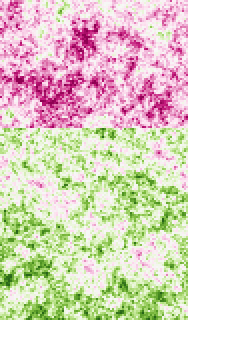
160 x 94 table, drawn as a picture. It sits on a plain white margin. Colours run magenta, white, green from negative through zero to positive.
Average level on the scale: 50%. Seam: horizontal, 40% of the way down, the bottom part higher. Grain: blotchy.
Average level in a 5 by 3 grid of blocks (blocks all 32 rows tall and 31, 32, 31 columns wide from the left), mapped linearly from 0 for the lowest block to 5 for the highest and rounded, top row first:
111
000
444
444
544
